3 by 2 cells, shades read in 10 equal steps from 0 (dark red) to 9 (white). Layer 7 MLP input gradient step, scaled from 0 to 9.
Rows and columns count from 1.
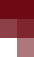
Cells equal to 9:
1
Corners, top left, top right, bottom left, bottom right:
0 0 9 4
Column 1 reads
0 2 9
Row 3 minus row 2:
7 3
